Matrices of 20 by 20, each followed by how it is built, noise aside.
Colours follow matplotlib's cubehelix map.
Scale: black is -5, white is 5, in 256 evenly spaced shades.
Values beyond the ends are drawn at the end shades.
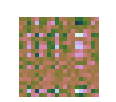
low rank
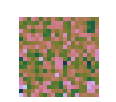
low rank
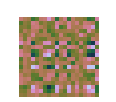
low rank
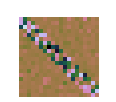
banded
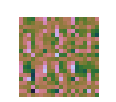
low rank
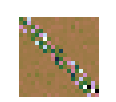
banded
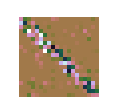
banded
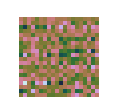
low rank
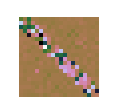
banded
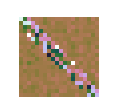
banded
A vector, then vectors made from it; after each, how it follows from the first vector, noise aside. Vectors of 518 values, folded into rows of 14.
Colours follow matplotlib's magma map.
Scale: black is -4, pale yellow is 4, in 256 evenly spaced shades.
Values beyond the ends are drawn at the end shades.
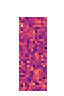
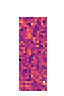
reversed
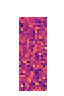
negated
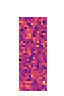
reversed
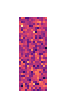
copied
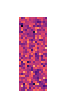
negated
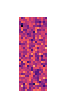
negated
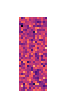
negated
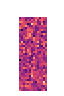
reversed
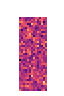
reversed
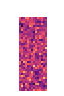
negated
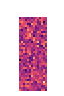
reversed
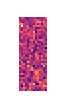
copied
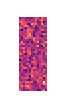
reversed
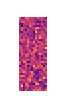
negated
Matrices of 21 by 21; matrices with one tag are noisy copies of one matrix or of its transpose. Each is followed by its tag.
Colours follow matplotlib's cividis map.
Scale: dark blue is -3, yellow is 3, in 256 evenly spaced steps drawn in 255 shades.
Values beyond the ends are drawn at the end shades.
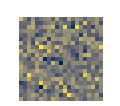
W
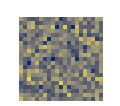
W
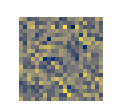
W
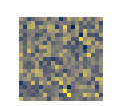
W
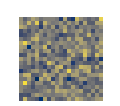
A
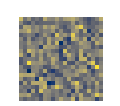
W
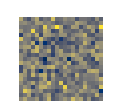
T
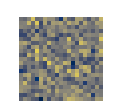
A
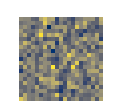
A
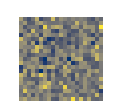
T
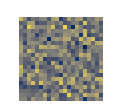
W
